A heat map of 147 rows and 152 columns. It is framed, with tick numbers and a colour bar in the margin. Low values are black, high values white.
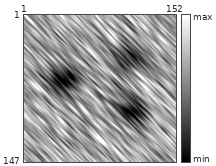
Grain: diagonal, down to the right. Dips: three. Ninth with the lowest average: middle left. Mirror symmetry: none. Average level on the scale: 60%. Odd rows or columns: none.
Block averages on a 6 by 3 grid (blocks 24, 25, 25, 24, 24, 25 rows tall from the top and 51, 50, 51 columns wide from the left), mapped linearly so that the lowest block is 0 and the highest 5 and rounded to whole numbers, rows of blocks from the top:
555
432
034
333
543
555
